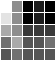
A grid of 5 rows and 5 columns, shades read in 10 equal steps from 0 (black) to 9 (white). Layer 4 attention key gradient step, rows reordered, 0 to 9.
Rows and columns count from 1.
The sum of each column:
30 25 8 10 9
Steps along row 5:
up down same same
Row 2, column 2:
5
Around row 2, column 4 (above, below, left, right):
1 2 0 0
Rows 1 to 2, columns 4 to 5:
1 0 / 1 0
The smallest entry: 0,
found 4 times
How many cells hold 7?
0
